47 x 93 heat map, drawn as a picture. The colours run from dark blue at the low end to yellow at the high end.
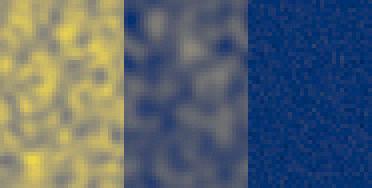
The table splits into one row of 3 panels. Panel 1,1: high, blotchy. Panel 1,2: low, blotchy. Panel 1,3: very low, fine-grained, faint in contrast.
